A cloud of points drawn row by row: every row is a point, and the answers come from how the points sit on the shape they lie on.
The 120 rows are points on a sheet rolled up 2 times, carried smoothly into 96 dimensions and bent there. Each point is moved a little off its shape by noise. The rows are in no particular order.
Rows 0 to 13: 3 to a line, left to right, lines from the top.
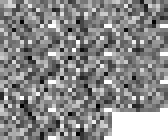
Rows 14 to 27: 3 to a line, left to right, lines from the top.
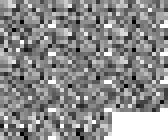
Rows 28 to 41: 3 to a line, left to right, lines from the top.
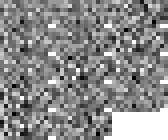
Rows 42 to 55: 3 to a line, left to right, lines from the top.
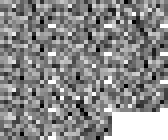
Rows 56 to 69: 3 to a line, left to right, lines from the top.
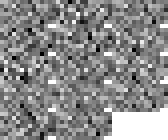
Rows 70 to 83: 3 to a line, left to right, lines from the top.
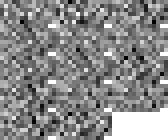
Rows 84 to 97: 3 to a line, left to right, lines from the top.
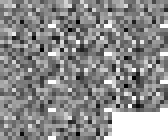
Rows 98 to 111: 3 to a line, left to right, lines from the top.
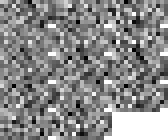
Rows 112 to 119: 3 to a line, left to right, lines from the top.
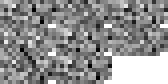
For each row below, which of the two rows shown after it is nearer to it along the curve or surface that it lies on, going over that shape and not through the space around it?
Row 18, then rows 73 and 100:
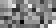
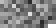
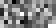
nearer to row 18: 73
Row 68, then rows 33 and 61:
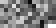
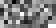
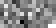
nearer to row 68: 33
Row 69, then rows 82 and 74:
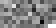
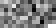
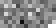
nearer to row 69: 74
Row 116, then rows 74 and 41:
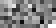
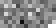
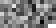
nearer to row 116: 41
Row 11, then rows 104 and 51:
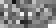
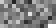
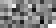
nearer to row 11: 104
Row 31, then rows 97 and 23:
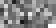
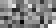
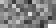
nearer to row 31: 23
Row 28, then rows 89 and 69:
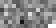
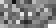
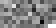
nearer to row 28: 69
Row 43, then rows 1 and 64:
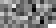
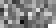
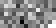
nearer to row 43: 64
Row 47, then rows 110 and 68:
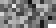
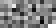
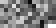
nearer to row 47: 68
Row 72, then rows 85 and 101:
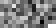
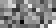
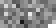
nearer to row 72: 85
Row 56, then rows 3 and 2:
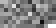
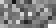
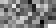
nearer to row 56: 3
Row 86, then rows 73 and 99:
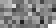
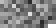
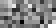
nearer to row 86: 73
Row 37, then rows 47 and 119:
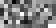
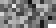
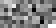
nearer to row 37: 47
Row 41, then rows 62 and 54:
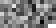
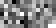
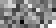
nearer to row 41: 54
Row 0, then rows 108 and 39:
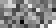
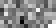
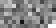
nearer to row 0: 108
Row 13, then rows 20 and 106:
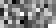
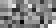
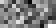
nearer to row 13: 106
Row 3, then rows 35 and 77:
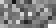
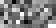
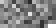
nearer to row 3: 77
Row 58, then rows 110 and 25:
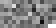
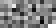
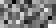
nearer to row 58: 110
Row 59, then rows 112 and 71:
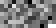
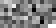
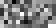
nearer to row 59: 71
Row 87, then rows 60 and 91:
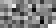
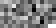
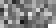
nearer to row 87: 60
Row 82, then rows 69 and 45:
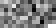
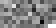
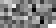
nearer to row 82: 45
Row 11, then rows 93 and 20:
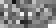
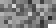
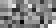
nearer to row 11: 93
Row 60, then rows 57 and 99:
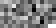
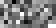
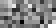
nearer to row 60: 99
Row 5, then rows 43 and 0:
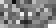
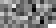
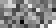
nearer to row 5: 0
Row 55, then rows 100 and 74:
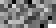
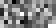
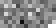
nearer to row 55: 100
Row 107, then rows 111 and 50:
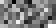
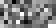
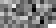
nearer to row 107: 111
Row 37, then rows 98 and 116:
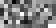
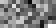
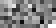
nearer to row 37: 98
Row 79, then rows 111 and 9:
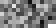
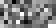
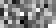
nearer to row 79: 111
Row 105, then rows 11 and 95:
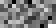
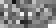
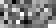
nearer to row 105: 95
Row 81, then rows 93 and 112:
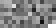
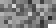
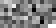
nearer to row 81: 93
